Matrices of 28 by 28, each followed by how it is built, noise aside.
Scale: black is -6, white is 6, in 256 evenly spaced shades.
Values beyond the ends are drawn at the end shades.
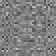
low rank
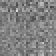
low rank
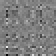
low rank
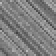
Toeplitz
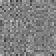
low rank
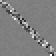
banded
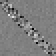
banded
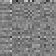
low rank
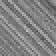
Toeplitz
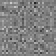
low rank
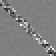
banded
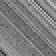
Toeplitz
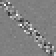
banded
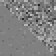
upper triangular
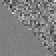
upper triangular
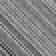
Toeplitz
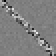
banded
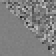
upper triangular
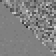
upper triangular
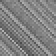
Toeplitz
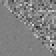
upper triangular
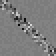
banded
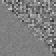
upper triangular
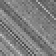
Toeplitz
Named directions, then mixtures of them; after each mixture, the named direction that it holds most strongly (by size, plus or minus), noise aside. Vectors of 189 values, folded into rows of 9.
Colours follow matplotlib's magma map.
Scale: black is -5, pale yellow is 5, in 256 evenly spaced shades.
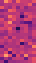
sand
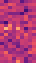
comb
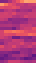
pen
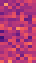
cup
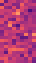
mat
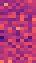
cup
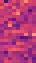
mat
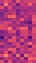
cup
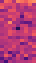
sand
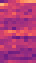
pen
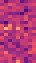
comb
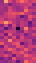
comb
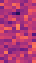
mat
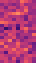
comb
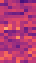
comb
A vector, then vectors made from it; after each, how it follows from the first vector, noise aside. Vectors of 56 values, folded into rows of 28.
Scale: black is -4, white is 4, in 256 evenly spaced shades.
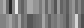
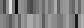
negated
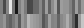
negated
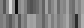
negated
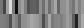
negated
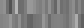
shrunk
